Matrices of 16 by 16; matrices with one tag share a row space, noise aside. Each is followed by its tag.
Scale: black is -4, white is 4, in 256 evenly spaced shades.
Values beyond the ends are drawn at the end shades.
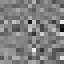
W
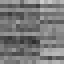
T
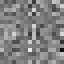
W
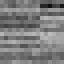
T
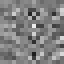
W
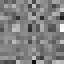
W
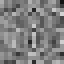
W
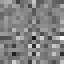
W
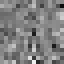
W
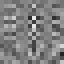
W
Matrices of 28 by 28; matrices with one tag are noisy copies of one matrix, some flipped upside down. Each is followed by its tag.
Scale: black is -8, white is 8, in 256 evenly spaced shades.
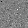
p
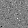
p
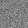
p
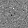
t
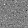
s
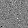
p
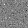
s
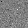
p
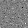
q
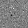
t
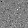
p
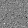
s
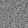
p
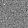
s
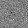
t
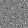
q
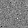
p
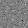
q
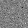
q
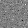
q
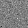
p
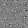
s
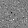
t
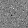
t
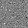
s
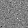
p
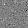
s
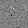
t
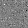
s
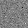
q
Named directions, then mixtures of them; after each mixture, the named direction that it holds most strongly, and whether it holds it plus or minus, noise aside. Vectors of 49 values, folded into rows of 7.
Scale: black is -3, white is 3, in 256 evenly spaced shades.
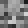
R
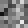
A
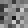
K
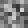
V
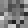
R, minus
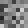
K, plus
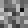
V, minus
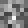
V, plus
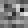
V, minus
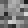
R, plus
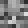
R, plus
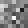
K, minus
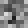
R, minus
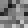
A, plus
